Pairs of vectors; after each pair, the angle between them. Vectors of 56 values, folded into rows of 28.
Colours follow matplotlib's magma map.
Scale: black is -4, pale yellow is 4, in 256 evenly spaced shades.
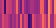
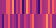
orthogonal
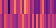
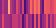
nearly opposite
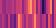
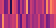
orthogonal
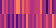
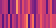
partly aligned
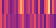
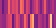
orthogonal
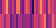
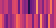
orthogonal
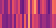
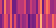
partly opposed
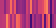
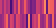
orthogonal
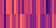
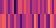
partly opposed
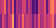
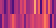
orthogonal
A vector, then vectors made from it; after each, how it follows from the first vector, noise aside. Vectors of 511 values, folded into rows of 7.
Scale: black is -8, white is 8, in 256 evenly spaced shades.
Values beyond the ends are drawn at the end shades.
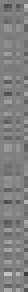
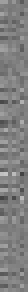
wrapped around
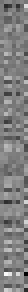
scaled up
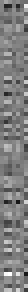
scaled up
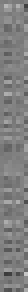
negated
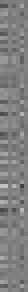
wrapped around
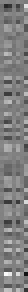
scaled up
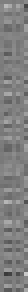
negated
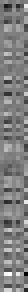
scaled up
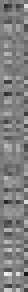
scaled up
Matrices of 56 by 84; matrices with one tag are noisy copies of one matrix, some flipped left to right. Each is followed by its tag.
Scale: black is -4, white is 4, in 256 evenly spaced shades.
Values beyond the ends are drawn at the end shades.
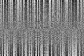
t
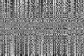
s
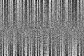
t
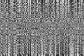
s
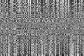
s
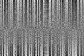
t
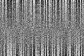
t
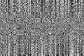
s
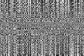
s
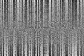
t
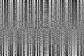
t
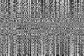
s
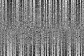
t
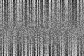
t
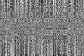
s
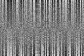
t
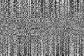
s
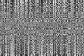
s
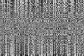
s
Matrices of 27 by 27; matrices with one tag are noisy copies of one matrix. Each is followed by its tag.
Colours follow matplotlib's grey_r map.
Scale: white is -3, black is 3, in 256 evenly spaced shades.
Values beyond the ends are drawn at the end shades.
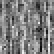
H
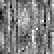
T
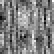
T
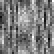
T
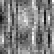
T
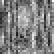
T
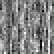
H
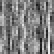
H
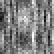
T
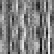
H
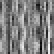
H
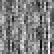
H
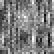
T
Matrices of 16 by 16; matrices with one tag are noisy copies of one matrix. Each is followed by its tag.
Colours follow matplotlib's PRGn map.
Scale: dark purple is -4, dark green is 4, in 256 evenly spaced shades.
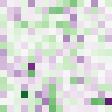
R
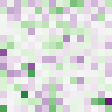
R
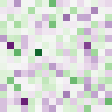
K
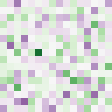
K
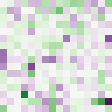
R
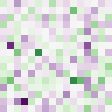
K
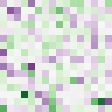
R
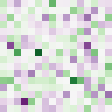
K
